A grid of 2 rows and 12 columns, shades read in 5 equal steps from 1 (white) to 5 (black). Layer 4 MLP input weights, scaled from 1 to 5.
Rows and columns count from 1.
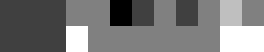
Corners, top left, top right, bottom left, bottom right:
4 3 4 1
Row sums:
42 33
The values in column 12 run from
1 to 3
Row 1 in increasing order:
2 3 3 3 3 3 4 4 4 4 4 5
